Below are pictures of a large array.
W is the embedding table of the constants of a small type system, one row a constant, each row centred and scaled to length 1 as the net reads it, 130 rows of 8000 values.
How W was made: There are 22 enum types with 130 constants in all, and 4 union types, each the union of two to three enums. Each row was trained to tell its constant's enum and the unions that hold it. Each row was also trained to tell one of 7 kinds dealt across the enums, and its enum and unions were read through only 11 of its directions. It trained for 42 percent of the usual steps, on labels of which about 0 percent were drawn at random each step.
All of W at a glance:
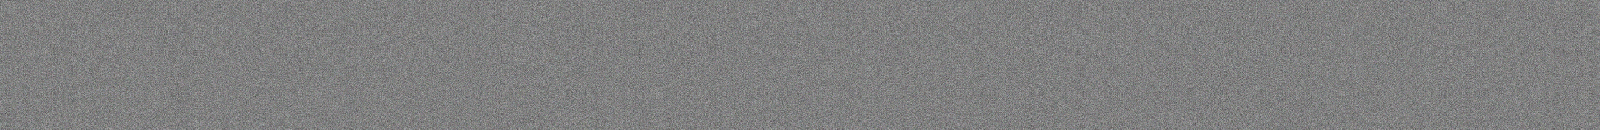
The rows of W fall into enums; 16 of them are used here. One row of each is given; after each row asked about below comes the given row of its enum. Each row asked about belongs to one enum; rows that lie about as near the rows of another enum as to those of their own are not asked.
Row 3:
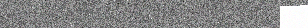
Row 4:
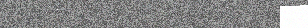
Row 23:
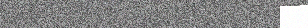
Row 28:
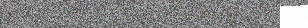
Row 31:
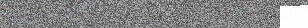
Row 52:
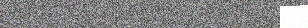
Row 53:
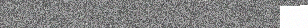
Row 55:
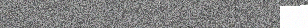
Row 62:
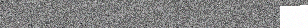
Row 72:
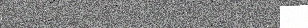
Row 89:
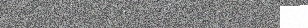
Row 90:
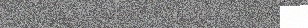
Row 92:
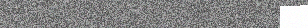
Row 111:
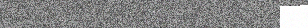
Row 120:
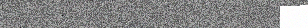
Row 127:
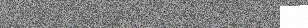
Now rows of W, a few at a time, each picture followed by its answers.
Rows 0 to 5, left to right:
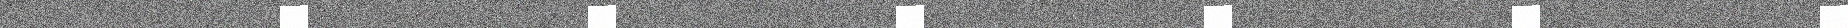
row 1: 55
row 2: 3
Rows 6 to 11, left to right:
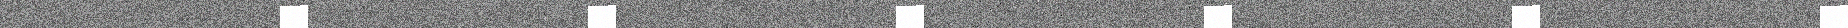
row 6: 90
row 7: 4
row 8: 3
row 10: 55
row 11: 4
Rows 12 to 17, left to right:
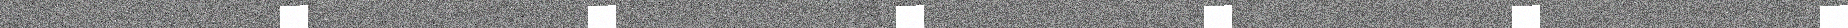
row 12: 52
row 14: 53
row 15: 111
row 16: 3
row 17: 53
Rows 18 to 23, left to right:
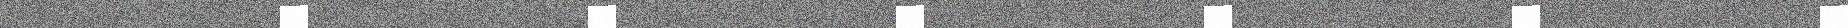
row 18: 127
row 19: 52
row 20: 90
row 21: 55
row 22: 62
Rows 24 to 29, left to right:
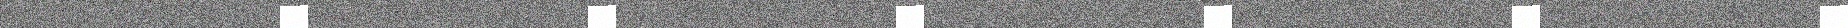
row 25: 111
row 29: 89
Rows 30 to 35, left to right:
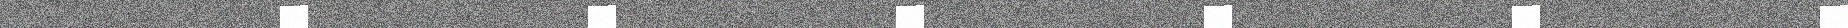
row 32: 92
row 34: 31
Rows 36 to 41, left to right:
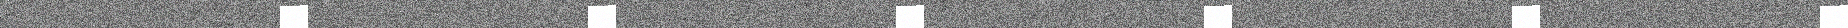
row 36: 3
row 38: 111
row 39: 90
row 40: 28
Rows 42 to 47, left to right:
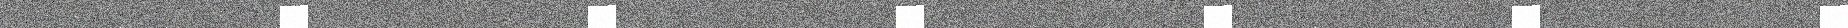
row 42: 111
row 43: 28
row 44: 92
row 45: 4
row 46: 120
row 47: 120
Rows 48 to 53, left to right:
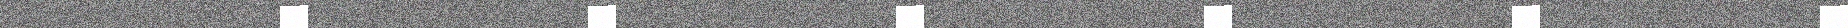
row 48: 62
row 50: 52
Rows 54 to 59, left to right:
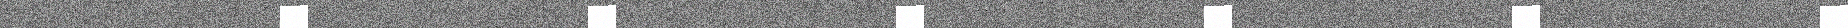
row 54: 89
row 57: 31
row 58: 4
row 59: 120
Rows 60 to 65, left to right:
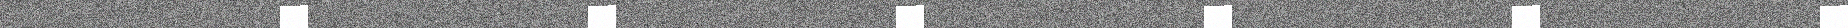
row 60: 90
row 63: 52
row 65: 4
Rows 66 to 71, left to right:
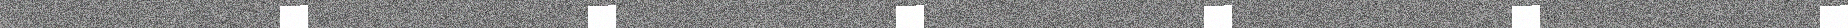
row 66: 111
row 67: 23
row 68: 31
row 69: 28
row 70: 4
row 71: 111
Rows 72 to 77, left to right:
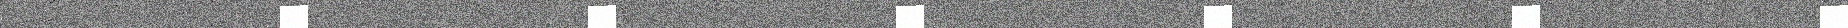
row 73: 127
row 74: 23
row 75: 111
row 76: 89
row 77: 31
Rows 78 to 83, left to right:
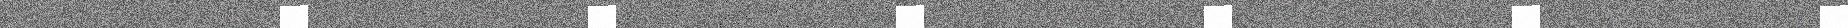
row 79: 62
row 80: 52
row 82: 3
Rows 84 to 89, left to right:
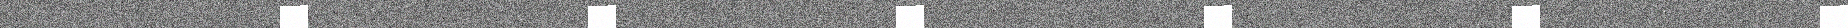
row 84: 55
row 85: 3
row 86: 28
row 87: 23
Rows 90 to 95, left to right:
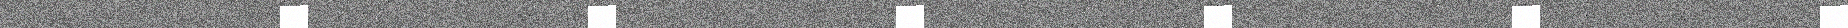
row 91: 31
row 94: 92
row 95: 62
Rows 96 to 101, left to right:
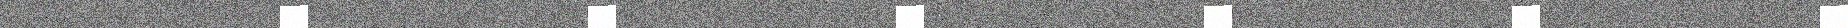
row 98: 53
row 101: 55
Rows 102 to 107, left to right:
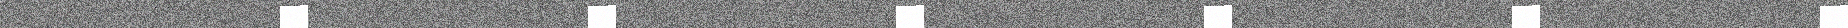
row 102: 62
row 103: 92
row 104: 28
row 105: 90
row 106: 3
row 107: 92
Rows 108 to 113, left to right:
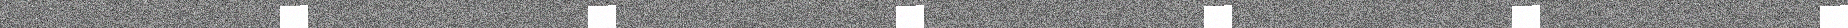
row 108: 127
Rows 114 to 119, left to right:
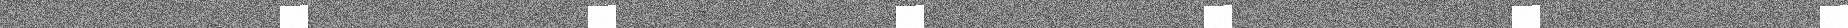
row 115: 28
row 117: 55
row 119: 4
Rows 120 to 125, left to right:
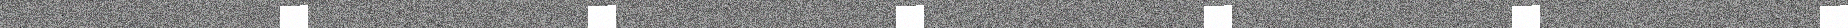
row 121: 53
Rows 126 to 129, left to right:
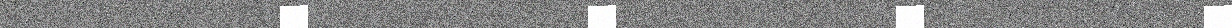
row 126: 53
